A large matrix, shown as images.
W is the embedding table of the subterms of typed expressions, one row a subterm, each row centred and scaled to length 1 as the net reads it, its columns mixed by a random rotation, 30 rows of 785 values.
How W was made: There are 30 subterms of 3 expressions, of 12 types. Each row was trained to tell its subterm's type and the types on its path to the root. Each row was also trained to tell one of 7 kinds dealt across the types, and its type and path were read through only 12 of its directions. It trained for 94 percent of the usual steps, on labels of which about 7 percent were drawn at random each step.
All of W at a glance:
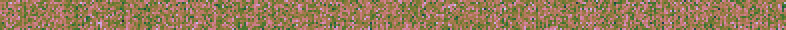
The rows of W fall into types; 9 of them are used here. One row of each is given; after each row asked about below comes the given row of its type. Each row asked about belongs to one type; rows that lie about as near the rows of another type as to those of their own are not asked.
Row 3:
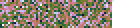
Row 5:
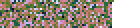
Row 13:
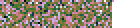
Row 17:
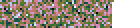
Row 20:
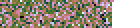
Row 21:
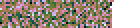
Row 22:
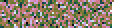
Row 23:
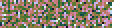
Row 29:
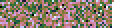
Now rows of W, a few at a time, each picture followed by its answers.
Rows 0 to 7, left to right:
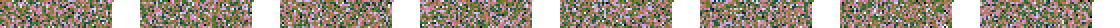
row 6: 5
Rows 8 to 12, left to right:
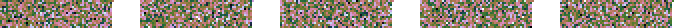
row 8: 22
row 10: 23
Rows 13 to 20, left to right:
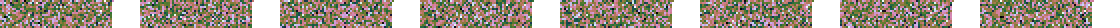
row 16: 17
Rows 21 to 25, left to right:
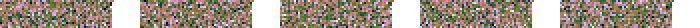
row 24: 5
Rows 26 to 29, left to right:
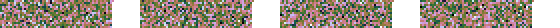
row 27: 20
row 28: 20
